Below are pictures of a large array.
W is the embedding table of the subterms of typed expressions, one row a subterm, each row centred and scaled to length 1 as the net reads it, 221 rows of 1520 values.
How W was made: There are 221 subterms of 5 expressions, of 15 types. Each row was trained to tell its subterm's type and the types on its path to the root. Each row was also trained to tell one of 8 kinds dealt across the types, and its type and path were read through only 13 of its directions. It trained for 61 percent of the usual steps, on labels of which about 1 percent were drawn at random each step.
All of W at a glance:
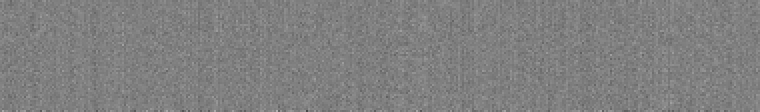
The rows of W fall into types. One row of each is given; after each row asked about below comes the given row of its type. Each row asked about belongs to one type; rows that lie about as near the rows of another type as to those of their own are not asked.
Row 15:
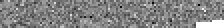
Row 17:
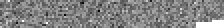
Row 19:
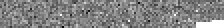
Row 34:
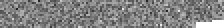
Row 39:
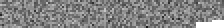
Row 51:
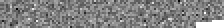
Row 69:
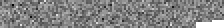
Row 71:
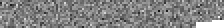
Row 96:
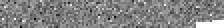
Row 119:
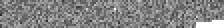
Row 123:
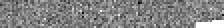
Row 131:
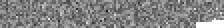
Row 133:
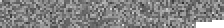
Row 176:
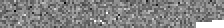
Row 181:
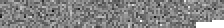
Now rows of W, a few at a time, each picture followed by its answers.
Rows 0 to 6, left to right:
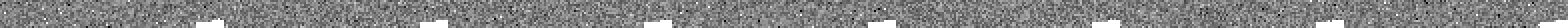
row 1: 51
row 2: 131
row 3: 51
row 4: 71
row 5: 176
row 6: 51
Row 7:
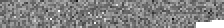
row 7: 176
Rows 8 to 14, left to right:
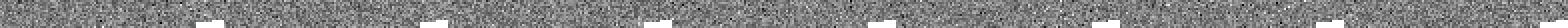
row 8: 181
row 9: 131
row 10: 19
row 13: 176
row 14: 119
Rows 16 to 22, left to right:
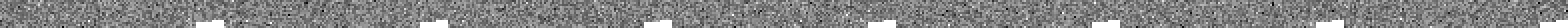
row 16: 71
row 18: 15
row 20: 34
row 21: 19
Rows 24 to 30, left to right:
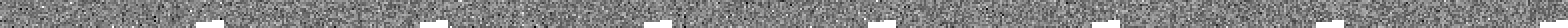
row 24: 181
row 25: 133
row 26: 15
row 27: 15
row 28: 51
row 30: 34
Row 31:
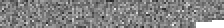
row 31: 123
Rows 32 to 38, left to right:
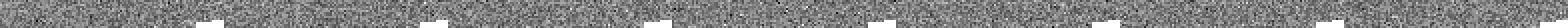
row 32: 15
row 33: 133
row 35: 51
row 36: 51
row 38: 71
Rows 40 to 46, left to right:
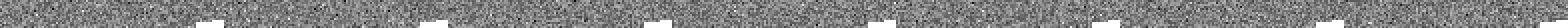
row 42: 119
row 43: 133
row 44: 34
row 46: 123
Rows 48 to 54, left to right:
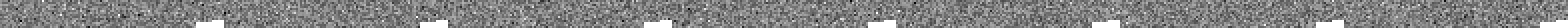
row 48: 39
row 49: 51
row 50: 119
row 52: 15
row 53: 51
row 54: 15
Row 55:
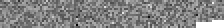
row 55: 39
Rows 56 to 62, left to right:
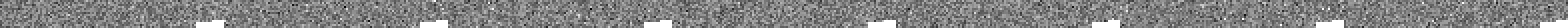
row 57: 71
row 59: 71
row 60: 133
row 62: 15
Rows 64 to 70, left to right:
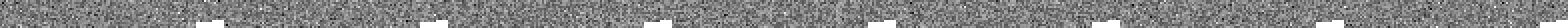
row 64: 51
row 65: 181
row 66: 176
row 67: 34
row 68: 119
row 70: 34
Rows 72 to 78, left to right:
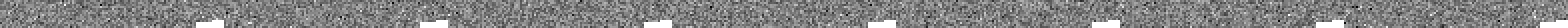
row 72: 39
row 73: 96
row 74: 181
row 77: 133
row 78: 69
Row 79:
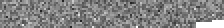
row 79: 176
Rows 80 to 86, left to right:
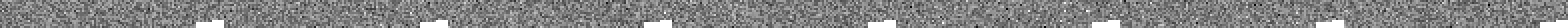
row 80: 133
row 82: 51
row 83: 51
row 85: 131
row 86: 69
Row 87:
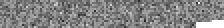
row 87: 15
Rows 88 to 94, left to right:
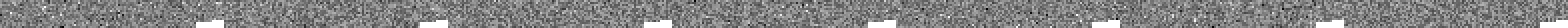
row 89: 123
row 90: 133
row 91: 133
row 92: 181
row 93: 17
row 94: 69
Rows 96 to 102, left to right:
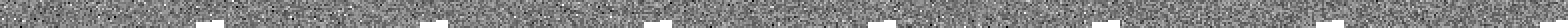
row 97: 39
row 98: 176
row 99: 123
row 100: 96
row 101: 71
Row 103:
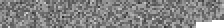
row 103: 71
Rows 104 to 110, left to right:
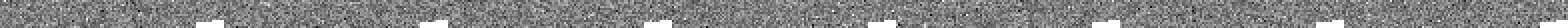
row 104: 133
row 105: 176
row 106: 119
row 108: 133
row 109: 131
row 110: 131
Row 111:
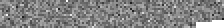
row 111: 119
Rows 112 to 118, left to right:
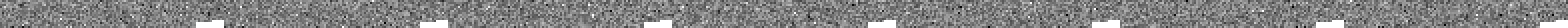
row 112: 96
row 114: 131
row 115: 119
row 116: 39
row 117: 19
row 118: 119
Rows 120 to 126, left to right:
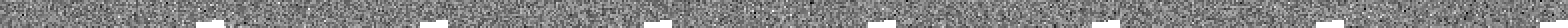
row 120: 131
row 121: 119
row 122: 34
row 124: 133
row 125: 39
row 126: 15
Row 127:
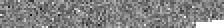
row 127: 17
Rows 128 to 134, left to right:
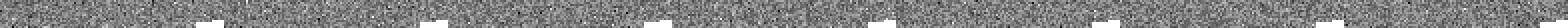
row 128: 181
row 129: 71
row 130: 19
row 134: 181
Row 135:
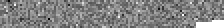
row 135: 17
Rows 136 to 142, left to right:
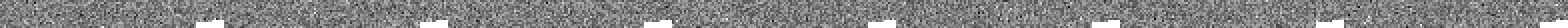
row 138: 119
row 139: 15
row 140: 123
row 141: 17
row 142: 123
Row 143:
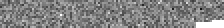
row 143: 17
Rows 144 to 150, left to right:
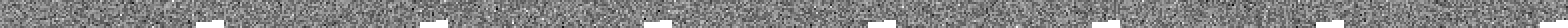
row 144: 119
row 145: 19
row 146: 71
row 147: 69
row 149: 15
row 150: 123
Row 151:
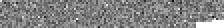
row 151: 131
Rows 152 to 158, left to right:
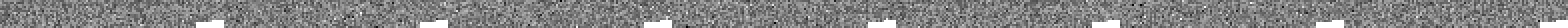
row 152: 131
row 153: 39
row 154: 19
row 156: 131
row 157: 96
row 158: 123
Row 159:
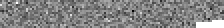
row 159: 71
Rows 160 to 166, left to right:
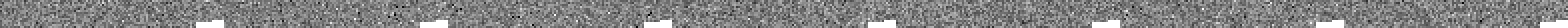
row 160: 15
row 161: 131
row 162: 96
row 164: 15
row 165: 39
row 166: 69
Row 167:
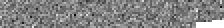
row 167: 51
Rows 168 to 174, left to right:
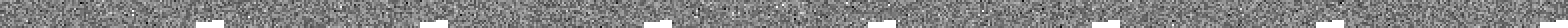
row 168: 133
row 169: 17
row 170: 176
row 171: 19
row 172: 133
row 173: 34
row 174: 119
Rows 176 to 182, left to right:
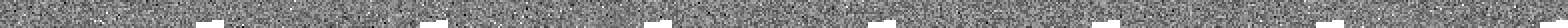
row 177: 34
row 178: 17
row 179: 176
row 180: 17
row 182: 39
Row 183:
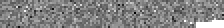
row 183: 123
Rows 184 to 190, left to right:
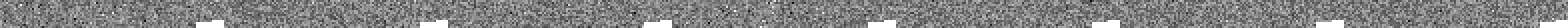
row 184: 181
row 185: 71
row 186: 123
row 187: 96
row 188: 19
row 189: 71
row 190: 19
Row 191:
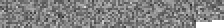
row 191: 39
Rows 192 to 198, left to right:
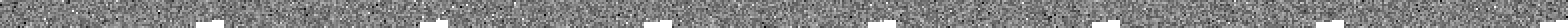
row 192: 17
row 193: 176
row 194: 181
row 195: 17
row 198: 51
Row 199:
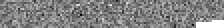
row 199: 131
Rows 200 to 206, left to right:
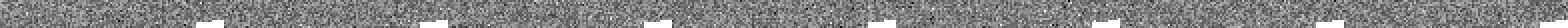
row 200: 19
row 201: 51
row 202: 15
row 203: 17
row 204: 39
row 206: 19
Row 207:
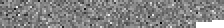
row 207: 15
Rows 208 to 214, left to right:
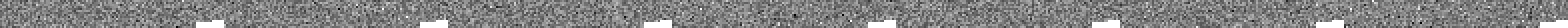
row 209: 71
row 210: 34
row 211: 133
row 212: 39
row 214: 119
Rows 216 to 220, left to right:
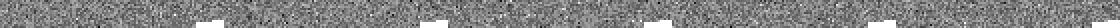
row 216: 133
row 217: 39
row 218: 17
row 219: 71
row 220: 96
